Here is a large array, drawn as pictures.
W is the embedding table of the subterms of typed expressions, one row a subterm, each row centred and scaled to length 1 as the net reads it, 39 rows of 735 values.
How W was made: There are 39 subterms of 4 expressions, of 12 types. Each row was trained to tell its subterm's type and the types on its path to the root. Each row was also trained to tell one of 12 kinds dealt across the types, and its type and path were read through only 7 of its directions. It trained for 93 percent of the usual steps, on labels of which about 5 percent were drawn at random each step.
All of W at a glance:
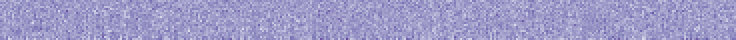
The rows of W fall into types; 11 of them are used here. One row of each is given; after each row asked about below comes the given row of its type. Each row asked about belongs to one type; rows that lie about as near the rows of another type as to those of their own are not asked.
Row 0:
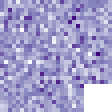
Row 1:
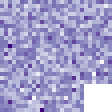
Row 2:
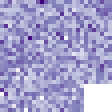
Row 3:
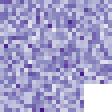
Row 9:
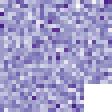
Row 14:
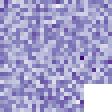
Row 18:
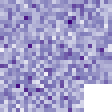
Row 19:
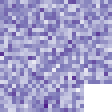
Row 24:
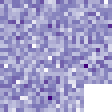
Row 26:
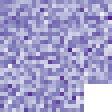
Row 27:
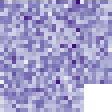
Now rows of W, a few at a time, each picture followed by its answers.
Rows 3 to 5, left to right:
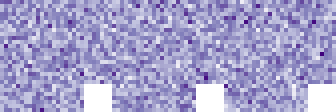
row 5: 27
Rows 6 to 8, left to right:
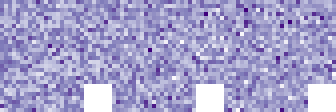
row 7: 19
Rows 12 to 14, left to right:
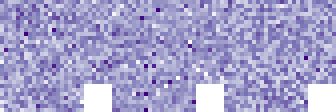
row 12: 19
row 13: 1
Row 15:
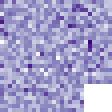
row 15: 26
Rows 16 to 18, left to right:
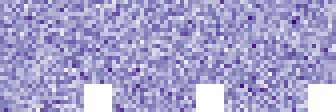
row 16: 1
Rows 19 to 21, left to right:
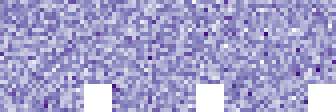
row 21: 27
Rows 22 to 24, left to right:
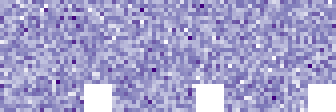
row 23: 27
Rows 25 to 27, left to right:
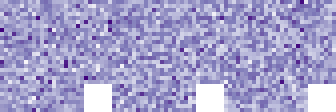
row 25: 1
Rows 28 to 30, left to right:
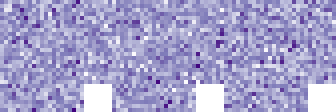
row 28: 3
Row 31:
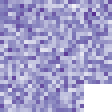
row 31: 19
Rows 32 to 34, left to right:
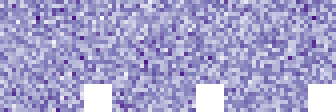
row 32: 19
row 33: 0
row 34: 0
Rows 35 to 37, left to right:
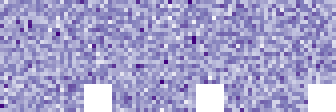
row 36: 26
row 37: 3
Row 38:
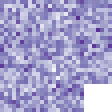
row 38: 0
